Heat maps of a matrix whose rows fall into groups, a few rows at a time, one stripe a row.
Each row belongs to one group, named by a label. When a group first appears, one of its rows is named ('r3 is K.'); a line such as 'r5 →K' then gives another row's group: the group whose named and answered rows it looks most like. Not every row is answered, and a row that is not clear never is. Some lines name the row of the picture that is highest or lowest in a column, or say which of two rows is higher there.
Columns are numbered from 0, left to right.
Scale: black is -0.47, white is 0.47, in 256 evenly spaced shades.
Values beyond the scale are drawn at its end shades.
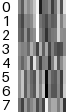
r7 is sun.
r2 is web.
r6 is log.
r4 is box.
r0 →web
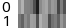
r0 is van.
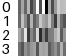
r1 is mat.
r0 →log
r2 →web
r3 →sun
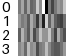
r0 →log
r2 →mat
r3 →van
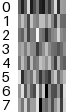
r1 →mat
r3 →van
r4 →mat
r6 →log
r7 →web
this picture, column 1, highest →6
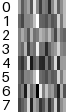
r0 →box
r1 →web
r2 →mat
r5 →web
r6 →van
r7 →box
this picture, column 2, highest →3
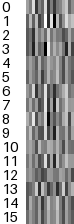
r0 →web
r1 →log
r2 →van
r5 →mat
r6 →web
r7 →log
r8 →web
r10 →mat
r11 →log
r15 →mat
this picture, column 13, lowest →3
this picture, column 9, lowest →1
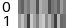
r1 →mat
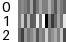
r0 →mat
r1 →log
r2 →sun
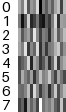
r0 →web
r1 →box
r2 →box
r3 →web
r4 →box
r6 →box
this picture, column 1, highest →5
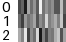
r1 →sun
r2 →web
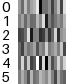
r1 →log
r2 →box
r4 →log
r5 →mat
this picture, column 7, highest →5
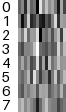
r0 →van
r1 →box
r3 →web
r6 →sun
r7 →van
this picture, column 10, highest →4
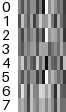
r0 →sun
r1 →mat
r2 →sun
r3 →sun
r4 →log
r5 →sun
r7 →mat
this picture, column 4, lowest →4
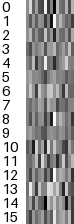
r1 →sun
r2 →log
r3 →sun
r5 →van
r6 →mat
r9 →van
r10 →van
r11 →box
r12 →sun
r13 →mat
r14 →van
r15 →sun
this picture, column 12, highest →11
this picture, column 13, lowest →14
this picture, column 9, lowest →0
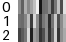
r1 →box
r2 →box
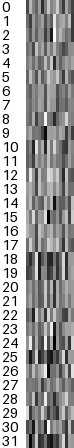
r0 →mat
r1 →sun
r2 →sun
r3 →van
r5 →mat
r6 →sun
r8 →web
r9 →van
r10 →van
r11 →van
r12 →mat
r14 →log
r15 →web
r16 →mat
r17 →mat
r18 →box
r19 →box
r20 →log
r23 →log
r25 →box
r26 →web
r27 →mat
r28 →web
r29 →box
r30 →van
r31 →box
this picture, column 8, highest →23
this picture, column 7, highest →30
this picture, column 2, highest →15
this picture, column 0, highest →29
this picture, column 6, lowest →9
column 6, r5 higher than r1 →Yes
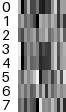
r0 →box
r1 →van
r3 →box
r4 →box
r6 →log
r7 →van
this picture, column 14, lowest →5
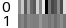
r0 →log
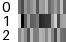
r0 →sun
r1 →box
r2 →mat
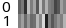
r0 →van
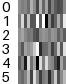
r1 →log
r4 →van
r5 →box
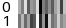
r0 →web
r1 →log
